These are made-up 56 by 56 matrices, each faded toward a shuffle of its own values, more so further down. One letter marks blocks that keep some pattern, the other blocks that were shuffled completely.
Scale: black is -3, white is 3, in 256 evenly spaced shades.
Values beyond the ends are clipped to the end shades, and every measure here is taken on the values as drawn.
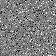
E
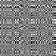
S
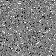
E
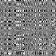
S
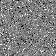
E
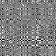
S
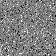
E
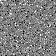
E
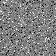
E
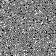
E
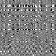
S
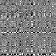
S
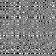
S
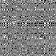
S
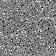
E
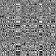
S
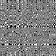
S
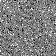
E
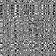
S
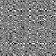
S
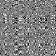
S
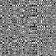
S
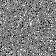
E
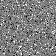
E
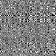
S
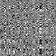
S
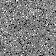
E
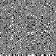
S
